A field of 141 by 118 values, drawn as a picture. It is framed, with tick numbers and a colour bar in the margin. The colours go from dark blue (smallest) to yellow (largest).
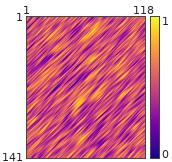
Slope: none. Average level on the scale: 50%. Grain: diagonal, up to the right. Mirror symmetry: none. Odd rows or columns: none. Histogram: bell-shaped.
